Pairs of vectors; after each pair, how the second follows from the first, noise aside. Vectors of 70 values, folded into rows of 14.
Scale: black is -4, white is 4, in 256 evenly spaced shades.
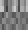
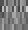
sign-scrambled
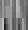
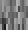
sign-scrambled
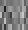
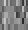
reversed
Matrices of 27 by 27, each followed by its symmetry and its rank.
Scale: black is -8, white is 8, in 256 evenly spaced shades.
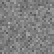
neither, full rank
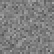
neither, full rank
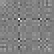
symmetric, rank three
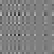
neither, rank one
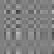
neither, rank one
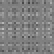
antisymmetric, rank two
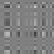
neither, rank one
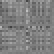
antisymmetric, rank two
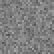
neither, full rank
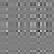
neither, rank one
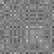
symmetric, rank three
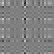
neither, rank one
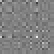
symmetric, rank three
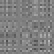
antisymmetric, rank two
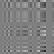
neither, rank one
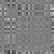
antisymmetric, rank two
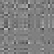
antisymmetric, rank two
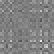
symmetric, rank three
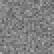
neither, full rank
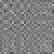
symmetric, rank three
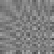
antisymmetric, rank two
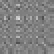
symmetric, rank three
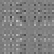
antisymmetric, rank two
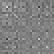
symmetric, rank three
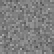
neither, full rank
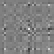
symmetric, rank three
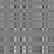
neither, rank one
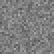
neither, full rank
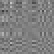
antisymmetric, rank two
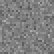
neither, full rank
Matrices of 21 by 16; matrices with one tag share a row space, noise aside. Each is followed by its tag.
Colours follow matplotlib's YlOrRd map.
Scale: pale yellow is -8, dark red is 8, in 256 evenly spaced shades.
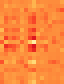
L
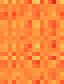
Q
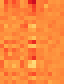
L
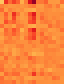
L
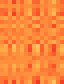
Q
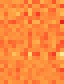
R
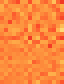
R
